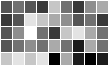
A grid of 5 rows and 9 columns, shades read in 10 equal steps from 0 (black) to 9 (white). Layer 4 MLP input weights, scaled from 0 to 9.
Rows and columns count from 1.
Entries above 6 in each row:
1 2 3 0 4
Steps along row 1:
up down down up down down up up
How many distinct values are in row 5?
5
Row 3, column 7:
8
